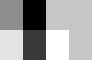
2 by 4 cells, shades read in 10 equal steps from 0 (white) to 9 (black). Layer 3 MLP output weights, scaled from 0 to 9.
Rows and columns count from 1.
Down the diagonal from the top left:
4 7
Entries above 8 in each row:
1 0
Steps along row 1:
up down same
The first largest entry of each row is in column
2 2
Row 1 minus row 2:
3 2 2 0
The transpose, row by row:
4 1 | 9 7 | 2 0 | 2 2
